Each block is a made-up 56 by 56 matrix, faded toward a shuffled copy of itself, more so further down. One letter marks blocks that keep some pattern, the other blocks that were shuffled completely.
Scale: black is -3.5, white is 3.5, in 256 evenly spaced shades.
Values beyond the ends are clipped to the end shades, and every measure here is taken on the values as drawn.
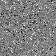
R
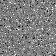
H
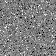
H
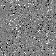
R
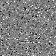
R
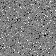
H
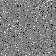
R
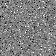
H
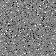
H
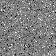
H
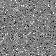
R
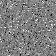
H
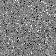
R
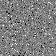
H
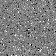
H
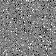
R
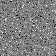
H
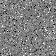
H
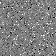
H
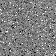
H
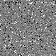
R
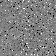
H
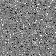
R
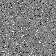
H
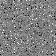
R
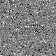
H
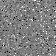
R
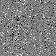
R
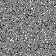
H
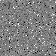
R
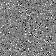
R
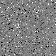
R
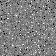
H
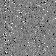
R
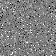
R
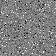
R
